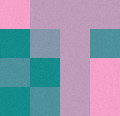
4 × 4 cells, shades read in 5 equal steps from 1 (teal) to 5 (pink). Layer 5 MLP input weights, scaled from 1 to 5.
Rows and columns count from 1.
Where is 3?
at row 2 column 2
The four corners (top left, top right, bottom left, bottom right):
5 4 1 5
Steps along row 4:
up up up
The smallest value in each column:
1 1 4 2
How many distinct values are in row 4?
4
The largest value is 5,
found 3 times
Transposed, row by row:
5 1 2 1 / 4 3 1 2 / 4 4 4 4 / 4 2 5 5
